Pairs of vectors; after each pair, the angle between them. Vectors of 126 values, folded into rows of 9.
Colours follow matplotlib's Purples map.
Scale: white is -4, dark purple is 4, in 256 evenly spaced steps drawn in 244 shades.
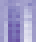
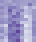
nearly parallel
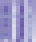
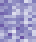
partly aligned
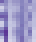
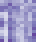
nearly opposite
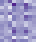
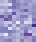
orthogonal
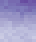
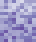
partly opposed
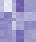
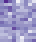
partly opposed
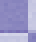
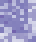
partly aligned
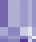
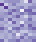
orthogonal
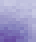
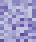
orthogonal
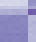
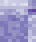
nearly parallel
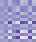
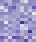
partly aligned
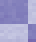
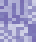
partly aligned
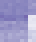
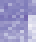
nearly parallel
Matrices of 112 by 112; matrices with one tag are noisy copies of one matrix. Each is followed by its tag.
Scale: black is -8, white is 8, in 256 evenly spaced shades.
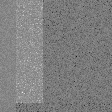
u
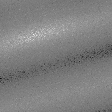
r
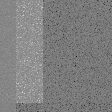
u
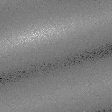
r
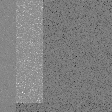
u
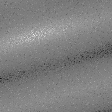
r
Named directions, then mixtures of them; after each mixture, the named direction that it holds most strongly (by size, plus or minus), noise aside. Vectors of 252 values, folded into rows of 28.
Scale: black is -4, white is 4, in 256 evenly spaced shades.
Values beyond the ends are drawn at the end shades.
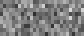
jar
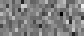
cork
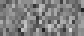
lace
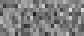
jar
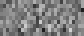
lace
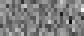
cork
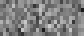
lace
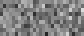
jar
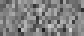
lace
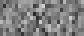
lace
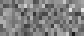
jar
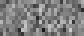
lace
